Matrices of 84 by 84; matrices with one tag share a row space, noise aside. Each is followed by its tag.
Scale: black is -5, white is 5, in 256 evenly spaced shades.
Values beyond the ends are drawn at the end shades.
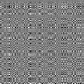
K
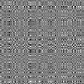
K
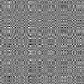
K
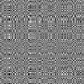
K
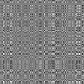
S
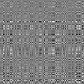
S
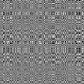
S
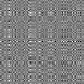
K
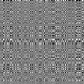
S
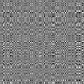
S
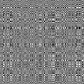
S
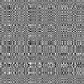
K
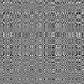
S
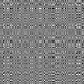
S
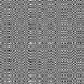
K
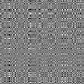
K
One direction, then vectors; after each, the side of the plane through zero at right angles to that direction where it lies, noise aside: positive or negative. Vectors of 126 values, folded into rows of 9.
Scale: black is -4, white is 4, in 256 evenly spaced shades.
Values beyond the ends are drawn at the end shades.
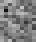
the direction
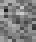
positive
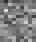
negative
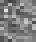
negative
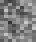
negative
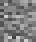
negative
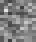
negative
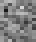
positive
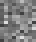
negative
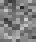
negative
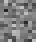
positive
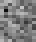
positive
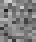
positive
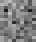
positive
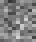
negative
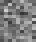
negative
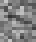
positive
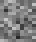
positive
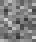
positive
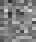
negative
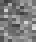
negative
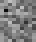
positive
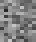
positive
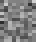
positive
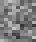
positive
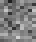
negative
